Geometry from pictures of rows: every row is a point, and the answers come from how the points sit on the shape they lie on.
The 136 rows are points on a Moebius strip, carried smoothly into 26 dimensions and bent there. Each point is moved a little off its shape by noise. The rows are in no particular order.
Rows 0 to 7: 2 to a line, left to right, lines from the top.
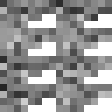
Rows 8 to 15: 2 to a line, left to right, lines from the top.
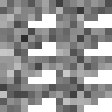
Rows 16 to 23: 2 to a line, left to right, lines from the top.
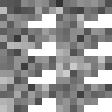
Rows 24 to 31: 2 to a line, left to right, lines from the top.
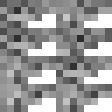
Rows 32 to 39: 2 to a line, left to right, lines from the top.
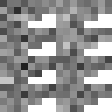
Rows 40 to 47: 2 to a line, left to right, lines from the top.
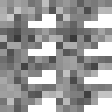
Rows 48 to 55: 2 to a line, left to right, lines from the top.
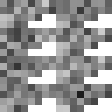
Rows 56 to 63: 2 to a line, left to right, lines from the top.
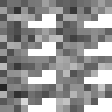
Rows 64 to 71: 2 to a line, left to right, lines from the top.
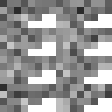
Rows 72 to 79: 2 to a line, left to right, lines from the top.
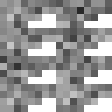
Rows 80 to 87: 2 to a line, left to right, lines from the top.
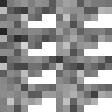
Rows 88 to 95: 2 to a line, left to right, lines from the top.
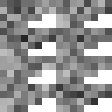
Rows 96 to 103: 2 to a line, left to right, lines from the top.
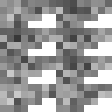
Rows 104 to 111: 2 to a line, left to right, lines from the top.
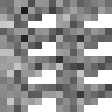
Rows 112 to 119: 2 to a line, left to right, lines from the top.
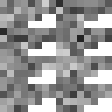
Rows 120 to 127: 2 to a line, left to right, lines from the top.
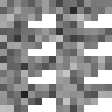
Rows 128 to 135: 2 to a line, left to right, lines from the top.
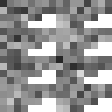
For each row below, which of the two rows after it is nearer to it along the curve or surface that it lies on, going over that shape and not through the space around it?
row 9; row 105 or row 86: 105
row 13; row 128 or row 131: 131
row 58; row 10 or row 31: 31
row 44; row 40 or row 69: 40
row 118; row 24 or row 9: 9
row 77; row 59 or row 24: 59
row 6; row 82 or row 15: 82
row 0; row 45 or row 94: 94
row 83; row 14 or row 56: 56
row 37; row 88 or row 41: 88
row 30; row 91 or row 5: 5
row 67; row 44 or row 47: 47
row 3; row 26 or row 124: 26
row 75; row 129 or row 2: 2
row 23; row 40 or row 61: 40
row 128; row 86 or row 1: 1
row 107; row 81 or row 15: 15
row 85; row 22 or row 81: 22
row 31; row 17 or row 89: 89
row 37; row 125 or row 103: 125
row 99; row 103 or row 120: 103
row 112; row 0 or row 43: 0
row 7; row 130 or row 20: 130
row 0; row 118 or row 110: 118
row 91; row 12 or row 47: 12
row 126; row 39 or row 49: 49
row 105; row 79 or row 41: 79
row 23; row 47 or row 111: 111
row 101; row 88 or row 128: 88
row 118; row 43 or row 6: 6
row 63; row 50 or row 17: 17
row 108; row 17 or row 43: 43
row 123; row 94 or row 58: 58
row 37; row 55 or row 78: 55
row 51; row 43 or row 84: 84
